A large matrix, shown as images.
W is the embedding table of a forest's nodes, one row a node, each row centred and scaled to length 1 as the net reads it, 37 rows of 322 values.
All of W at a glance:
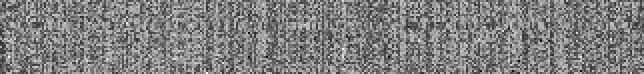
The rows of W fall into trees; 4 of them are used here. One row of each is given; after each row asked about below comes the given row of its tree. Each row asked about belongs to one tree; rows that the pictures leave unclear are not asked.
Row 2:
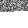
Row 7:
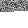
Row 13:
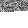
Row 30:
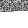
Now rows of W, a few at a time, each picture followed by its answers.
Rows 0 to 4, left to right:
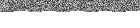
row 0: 13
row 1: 2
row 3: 2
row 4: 13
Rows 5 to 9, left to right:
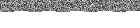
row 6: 2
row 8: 13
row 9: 2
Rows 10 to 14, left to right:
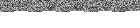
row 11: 13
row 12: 13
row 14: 13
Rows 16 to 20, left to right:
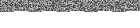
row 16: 7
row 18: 2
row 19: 7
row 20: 7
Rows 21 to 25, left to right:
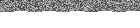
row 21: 13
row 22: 2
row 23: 2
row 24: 13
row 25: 2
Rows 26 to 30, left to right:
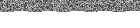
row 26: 2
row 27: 13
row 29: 2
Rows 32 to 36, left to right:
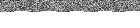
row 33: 30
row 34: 13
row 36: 30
